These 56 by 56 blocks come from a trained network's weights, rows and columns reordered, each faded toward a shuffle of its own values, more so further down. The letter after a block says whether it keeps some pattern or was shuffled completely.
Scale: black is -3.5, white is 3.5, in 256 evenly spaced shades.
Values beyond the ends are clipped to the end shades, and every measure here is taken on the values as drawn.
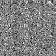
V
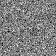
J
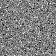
J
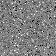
J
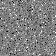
J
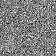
V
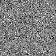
V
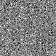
V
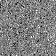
V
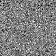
V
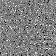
V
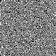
V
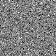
V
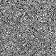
V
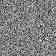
J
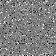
V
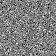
J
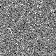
J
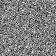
J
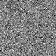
V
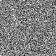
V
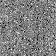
V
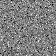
J
